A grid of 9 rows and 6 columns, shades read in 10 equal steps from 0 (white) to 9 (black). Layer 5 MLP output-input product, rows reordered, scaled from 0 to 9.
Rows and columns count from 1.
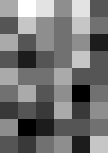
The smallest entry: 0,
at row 1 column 2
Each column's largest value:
7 9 8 6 9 8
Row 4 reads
6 8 6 5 2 6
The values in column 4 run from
3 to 6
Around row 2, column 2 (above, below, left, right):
0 6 6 4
